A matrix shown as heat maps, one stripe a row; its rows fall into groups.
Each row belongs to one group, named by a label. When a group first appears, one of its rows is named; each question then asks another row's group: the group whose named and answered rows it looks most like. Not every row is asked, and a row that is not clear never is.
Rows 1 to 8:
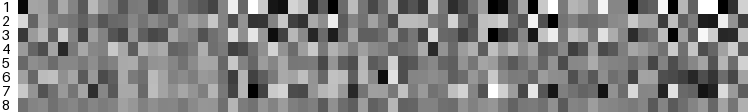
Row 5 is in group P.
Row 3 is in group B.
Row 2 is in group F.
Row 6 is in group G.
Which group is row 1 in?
B
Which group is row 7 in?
F
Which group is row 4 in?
F
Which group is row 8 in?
P
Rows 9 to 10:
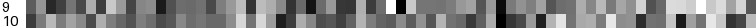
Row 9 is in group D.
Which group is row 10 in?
B
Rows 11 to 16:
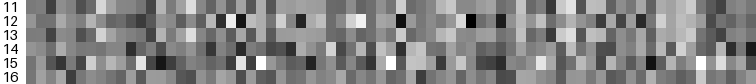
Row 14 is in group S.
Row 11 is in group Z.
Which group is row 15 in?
D
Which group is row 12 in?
S
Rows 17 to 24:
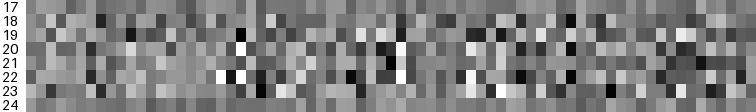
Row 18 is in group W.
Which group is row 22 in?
P
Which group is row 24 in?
G
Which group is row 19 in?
S
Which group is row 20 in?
P
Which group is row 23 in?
F
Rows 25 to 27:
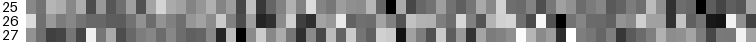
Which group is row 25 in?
G
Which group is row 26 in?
F
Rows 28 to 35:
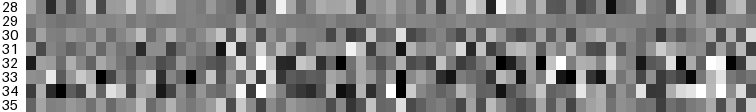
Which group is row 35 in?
P
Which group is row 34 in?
D
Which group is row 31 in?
S
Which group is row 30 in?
P
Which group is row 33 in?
W
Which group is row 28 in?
F
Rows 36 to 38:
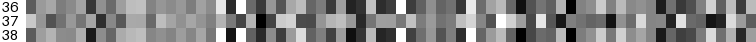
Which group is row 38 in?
P
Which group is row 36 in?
P
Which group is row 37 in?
F
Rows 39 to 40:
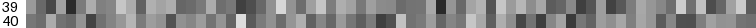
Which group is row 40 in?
P
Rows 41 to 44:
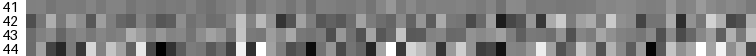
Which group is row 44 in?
D
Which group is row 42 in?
B
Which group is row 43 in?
P
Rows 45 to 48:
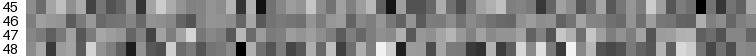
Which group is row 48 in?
S
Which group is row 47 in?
Z
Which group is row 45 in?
G
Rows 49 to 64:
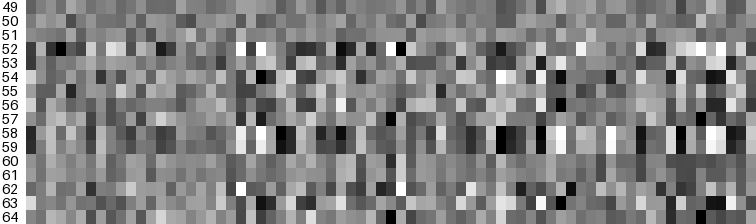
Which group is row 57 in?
G
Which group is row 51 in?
Z
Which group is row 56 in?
F
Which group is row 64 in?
G
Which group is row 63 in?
F
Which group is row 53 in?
B
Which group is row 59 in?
B
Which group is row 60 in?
G
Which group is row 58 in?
B
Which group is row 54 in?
F
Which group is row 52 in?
D
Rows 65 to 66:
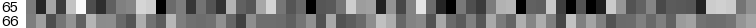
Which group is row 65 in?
W
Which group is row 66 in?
S
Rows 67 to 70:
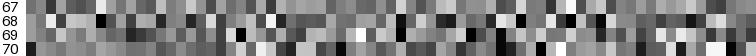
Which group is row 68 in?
W
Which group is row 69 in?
S
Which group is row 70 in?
B
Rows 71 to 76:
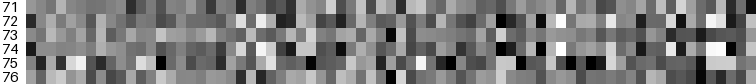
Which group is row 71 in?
S
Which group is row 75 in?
W
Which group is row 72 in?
B
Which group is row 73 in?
G
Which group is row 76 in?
G
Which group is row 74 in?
B
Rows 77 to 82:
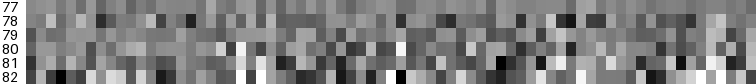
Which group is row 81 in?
B
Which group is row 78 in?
W
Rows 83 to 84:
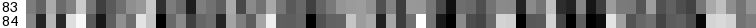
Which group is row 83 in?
W
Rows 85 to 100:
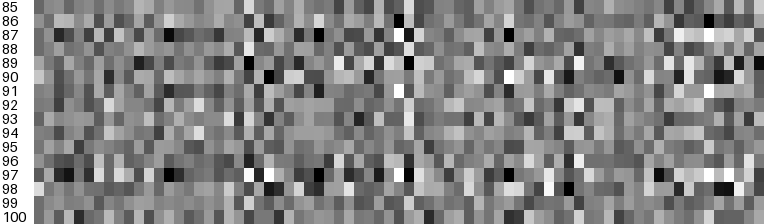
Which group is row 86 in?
G
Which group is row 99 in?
P
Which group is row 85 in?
P
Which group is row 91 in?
D
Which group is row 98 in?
F
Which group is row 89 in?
S
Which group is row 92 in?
Z
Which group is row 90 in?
F
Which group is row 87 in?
D
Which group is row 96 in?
S
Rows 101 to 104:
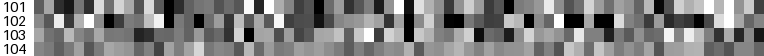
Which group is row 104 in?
Z
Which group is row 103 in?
S
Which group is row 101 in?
D
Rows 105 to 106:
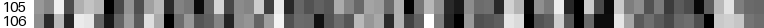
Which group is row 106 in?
W
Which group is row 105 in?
W
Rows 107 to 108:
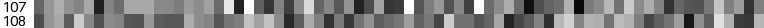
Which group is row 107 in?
P
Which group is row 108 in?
B
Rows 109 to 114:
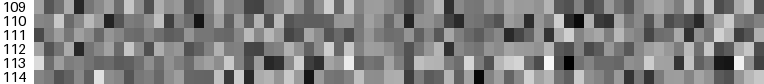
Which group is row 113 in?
F
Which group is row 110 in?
W
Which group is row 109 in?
F
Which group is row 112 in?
F
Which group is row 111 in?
B
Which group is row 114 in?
S
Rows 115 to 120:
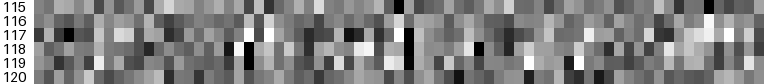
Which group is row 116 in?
D
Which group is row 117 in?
D
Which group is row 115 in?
G
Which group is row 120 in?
W
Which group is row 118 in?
S
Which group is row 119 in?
S
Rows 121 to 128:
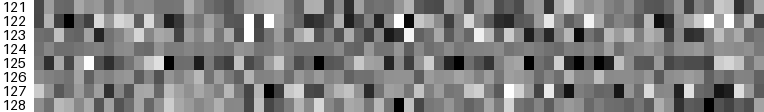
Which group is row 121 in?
B
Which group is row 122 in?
D
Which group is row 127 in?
F
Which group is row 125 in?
W
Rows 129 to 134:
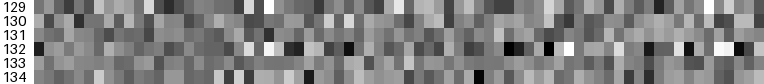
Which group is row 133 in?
G
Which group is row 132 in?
B
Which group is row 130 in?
F
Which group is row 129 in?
D
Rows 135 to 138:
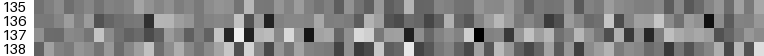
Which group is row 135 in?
P
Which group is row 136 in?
G
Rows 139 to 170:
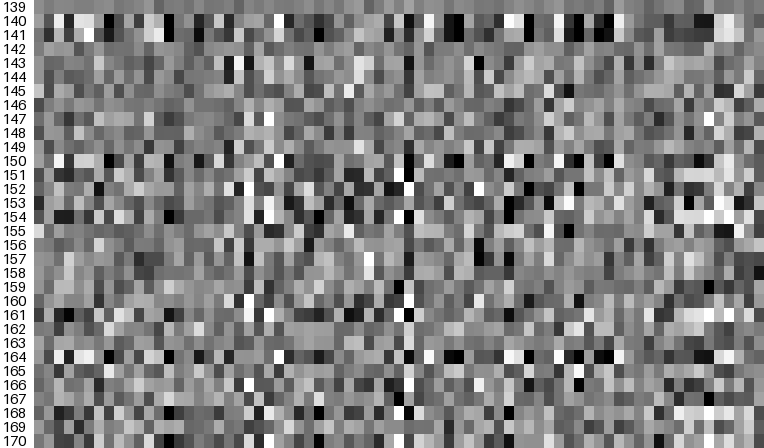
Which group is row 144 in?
S
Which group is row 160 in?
P
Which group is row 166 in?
P
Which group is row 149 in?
S
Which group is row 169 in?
F
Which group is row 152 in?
P
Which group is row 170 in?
D
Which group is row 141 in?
W
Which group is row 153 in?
B
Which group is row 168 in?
D
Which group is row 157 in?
S
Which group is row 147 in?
D
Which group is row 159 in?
G
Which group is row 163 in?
G
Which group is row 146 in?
B
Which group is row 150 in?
W
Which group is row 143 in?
S
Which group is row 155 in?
F
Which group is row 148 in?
B
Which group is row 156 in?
S
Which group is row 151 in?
D
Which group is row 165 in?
Z
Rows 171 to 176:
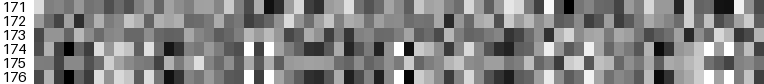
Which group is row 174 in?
D
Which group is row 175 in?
Z
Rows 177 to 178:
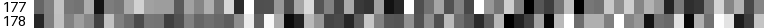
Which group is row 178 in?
B
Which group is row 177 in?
P
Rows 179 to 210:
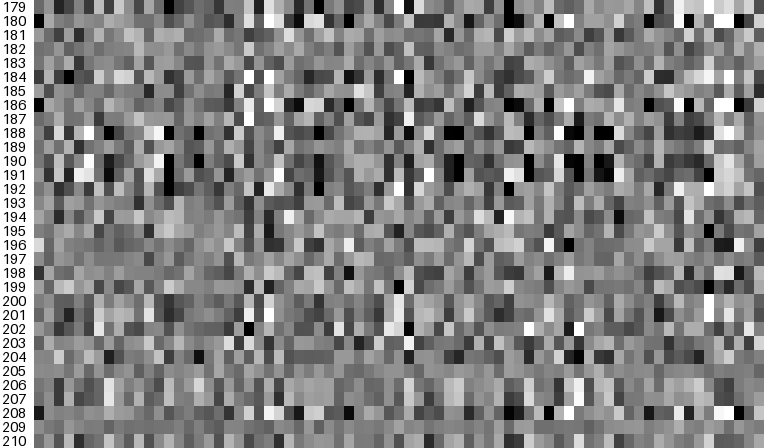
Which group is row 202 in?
S
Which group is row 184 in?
D
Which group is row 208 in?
B
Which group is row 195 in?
G
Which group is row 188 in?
W
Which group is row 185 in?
S
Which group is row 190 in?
W
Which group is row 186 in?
B
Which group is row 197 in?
S
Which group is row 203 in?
P
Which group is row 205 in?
Z
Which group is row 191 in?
W
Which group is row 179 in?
D
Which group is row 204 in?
W
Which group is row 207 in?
Z
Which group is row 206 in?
Z
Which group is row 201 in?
D
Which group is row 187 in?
P
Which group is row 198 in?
B
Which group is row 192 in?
D
